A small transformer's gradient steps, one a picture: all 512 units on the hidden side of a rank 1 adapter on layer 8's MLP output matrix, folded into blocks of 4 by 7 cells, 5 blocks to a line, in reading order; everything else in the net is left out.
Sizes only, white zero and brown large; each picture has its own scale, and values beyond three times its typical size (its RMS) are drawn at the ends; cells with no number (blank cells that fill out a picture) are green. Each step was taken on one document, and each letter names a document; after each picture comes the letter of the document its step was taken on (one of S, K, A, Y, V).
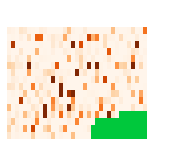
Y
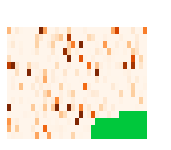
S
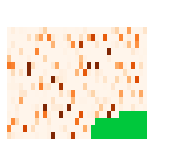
Y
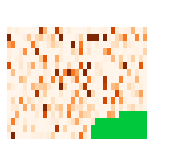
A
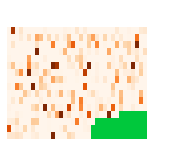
Y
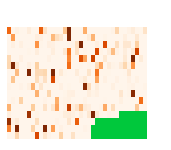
S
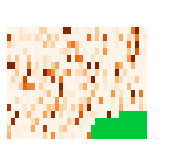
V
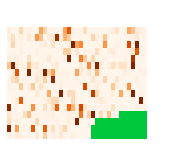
V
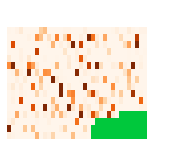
Y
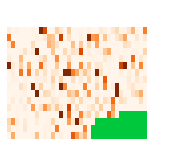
A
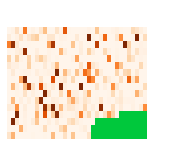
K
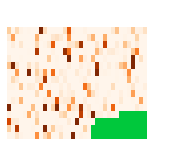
S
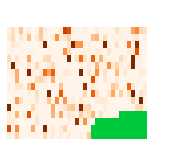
V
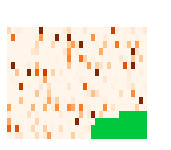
S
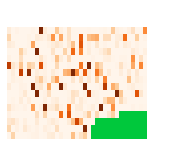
A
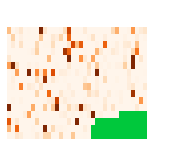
S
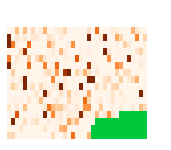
K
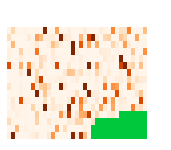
A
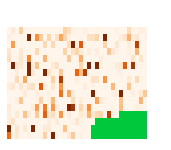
V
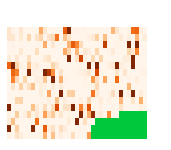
V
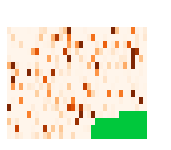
S
